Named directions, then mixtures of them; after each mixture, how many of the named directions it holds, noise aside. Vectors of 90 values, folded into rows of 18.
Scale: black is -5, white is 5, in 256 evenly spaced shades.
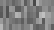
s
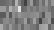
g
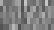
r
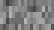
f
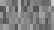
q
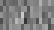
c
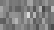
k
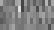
three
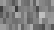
two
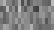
one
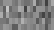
three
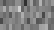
two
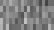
two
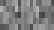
two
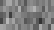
two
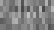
three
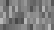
three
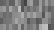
three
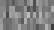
three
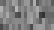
two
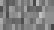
three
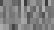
one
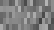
two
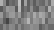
three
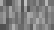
two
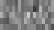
three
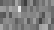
one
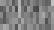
one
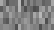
two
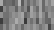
three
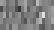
three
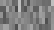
one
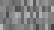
two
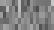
one
